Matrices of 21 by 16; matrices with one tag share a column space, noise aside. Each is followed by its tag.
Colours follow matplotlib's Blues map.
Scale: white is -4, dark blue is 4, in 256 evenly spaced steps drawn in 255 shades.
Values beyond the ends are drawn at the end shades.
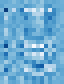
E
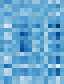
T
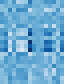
T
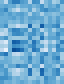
T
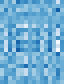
T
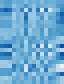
E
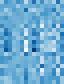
T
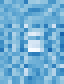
T
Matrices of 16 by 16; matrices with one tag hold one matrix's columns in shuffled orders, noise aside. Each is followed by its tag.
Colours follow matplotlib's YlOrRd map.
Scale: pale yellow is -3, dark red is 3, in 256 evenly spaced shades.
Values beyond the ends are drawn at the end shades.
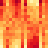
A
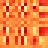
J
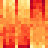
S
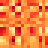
J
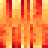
S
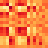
J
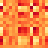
J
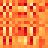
J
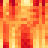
A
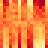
A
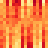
A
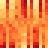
S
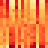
S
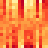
S
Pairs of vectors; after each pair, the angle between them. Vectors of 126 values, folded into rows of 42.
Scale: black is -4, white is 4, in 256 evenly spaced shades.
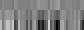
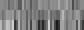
nearly parallel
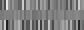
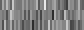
partly aligned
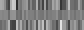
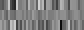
nearly opposite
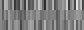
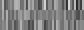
nearly opposite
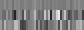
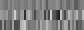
nearly opposite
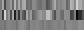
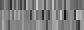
partly opposed
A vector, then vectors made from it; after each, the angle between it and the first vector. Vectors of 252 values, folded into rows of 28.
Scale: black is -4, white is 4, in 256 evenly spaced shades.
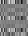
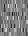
orthogonal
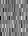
partly opposed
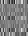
nearly opposite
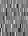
orthogonal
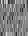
partly opposed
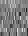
orthogonal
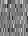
partly opposed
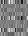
nearly parallel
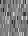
orthogonal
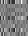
nearly opposite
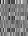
nearly opposite
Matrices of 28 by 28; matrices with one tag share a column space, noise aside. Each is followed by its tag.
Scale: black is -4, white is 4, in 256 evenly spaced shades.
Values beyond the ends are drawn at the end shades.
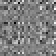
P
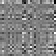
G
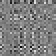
G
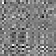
G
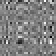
P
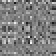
P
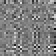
G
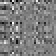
P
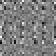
P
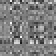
P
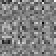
P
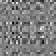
P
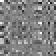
P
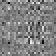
P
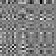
G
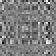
P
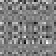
P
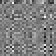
G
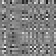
G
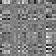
G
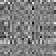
P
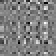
P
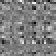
P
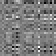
G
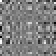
P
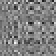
P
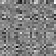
G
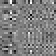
G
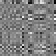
G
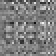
P
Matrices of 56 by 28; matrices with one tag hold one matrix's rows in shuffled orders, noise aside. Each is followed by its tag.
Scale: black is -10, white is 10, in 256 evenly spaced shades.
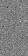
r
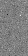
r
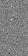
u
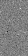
r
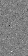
u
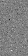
u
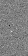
u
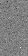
r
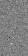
u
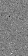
u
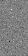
u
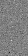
u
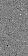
r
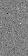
r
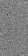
r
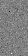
u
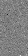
r
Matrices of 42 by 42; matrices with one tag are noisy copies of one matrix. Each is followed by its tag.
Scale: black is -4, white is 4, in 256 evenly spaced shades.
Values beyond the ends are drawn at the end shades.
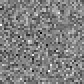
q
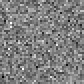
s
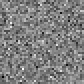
s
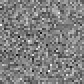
q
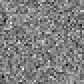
s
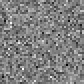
s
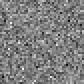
s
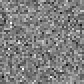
s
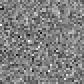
q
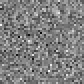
q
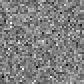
s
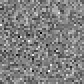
q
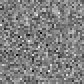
q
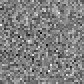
q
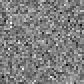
s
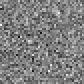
q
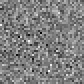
q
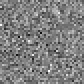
q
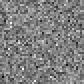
s
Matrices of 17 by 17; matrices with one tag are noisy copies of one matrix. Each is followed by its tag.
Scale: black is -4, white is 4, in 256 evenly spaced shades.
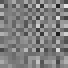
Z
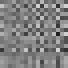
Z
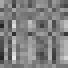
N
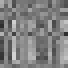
N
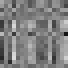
N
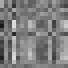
N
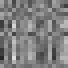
N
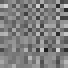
Z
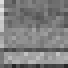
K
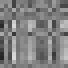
N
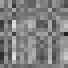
N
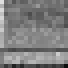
K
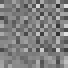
Z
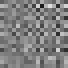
Z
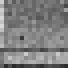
K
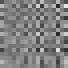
Z
